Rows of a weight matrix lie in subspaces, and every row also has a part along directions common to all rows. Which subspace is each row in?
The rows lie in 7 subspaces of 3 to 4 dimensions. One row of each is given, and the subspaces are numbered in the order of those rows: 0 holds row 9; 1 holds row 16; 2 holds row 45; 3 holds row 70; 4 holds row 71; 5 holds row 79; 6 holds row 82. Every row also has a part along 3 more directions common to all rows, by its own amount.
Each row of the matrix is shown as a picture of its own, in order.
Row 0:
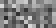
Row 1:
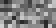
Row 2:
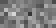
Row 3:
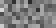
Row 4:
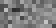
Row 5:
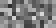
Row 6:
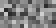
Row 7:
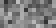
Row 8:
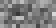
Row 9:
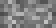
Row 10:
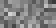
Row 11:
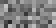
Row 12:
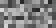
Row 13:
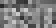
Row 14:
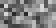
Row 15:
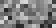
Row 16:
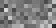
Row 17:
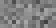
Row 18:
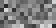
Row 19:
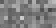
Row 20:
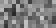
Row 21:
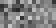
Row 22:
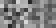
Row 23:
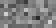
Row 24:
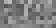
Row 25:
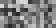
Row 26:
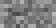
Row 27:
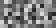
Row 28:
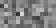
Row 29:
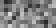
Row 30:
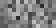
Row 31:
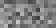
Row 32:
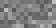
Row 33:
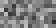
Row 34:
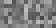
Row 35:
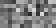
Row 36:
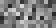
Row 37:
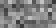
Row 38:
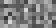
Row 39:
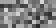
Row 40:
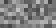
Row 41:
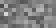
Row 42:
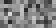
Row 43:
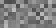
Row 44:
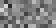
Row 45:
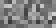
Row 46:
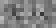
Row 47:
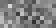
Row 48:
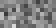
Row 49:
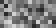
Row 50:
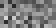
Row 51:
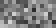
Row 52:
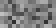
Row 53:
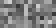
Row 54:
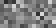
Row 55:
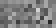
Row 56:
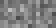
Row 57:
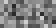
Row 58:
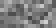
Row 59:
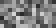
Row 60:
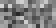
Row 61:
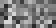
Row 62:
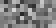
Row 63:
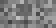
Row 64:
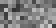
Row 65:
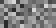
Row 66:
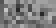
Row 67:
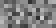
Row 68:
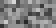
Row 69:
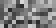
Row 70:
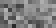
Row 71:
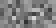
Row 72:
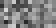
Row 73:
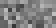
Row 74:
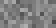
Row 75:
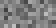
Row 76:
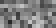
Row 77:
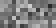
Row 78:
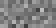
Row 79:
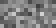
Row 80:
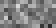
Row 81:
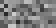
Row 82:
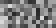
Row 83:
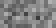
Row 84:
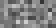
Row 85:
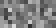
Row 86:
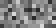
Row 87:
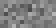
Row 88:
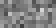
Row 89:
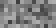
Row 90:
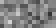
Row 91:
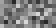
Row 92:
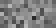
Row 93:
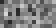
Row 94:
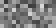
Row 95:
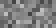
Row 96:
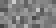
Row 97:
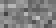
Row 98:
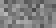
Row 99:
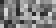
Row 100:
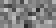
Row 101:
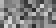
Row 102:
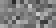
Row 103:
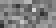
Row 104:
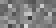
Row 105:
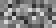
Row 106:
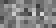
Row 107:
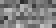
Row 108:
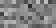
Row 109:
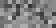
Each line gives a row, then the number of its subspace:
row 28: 6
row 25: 0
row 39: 3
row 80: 1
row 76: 3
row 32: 1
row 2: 5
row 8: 0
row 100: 4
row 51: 2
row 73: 3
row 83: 6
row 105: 4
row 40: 4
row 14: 6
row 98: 3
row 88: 1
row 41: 6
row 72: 0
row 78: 4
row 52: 0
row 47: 6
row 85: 3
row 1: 2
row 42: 2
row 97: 6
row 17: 4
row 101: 3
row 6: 5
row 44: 0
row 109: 2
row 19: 1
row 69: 3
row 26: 0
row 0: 0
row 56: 3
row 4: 1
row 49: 6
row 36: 6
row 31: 6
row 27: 2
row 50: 0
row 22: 0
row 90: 3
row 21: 1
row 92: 4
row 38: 2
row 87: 4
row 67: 6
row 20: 5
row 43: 5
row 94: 1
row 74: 5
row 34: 2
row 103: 2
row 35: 5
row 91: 4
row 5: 4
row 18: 1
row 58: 2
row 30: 6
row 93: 3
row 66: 3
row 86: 4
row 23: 6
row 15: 1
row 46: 5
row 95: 3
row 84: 1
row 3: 4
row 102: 4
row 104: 0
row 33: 5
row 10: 5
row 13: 0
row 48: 3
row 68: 4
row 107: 1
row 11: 0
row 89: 3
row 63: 5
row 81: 6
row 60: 0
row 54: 5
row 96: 4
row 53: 2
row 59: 5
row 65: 5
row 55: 6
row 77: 2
